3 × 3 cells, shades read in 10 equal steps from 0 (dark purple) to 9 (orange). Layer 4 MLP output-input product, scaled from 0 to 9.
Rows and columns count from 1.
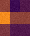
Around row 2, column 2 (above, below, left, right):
0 1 9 4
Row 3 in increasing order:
1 1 3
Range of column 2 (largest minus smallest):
4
